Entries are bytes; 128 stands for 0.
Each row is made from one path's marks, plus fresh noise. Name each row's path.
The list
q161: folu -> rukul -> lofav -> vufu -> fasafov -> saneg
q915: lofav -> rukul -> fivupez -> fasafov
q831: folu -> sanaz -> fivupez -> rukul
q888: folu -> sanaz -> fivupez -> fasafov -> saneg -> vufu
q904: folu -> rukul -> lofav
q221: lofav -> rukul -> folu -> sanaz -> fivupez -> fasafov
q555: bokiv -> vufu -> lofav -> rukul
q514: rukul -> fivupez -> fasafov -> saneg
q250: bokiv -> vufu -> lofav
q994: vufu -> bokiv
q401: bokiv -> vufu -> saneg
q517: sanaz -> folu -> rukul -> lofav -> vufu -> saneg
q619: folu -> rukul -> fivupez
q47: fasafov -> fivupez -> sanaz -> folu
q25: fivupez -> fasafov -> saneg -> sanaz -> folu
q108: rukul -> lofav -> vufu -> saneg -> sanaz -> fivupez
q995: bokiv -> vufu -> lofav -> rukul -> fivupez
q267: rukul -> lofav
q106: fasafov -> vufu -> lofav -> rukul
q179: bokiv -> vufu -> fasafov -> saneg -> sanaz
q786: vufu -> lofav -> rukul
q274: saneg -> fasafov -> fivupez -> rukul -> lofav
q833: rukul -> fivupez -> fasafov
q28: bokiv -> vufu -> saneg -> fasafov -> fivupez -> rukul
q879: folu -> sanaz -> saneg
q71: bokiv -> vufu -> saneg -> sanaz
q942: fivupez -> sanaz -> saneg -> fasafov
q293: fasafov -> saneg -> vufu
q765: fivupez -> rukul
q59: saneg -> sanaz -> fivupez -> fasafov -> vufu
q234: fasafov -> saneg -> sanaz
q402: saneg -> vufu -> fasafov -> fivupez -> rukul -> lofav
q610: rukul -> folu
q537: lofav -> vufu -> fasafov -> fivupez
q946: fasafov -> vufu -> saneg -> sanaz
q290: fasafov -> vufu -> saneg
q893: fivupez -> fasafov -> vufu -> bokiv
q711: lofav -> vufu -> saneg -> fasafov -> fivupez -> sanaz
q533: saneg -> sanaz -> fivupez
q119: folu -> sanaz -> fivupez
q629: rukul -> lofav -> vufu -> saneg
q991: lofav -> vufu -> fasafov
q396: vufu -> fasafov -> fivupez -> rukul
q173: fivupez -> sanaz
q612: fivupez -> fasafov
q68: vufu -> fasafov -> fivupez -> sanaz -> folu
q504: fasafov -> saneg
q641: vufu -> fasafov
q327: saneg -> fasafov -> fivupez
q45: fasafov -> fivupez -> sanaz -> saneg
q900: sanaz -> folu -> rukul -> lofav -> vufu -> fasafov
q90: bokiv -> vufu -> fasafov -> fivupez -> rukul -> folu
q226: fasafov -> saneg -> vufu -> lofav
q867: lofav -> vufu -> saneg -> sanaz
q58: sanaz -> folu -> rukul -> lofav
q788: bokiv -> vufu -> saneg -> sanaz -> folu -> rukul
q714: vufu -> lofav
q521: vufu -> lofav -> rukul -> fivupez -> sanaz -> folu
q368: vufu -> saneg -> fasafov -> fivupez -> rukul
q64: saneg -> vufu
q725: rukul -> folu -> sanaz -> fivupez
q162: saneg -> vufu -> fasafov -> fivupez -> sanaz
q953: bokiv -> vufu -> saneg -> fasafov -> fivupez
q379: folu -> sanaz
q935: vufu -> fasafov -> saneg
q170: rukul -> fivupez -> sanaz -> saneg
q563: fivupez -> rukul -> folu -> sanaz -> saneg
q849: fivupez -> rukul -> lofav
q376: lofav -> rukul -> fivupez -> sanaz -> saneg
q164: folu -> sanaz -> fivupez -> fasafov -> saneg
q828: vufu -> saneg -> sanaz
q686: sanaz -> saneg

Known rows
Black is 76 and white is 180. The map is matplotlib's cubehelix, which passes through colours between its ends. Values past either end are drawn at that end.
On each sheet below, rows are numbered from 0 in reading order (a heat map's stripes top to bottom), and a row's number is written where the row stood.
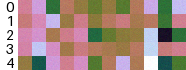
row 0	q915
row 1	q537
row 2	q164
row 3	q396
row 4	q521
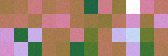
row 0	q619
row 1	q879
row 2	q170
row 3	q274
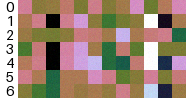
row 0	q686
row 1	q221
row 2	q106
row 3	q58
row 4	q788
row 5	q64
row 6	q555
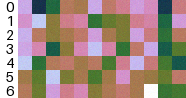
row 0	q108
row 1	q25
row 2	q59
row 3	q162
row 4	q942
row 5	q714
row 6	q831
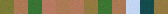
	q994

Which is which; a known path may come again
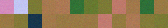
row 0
q327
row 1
q267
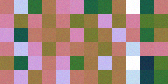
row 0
q90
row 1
q226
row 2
q533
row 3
q396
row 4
q521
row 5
q68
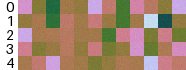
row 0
q828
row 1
q994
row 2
q234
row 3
q686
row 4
q765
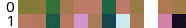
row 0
q610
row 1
q161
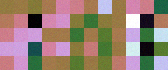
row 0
q106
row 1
q221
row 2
q833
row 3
q888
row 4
q915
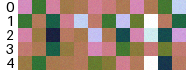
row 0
q867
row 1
q900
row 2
q71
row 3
q64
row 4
q995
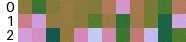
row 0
q786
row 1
q612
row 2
q162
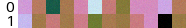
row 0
q946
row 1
q711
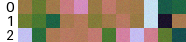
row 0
q119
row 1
q555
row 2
q942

